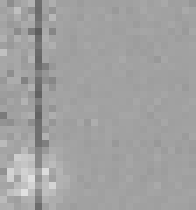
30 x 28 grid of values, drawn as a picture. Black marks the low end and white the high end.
Column 6 differs from the columns beside it. The ninth with the highest average is the bottom left. A single bump stands in the bottom left. A vertical seam about 30% of the way across splits the table, and the right part is calmer.
